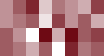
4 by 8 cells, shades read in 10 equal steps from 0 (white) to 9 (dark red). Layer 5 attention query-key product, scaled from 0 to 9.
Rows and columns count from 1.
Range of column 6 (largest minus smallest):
5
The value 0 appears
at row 3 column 3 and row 4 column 5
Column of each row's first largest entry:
3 5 4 6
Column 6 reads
4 4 9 8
